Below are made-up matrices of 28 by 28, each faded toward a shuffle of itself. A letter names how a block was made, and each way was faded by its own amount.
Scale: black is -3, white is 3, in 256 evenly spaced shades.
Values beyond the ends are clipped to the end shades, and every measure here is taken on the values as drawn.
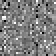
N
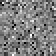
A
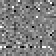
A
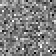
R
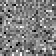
A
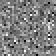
N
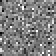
N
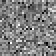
R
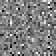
N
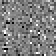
N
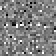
A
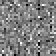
N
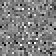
A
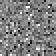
N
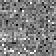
A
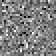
R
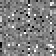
N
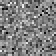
R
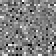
A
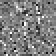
N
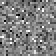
A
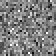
R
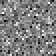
R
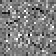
A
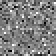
A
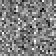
R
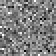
R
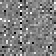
N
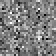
N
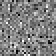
A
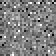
A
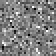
A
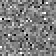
R
